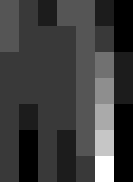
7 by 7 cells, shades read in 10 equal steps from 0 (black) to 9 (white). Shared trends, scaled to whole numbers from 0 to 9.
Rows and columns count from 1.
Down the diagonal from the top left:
3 2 2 2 3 7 0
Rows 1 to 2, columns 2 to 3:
2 1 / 2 2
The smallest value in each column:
2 0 1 1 2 1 0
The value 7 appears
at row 6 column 6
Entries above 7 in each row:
0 0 0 0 0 0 1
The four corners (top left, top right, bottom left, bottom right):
3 0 2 0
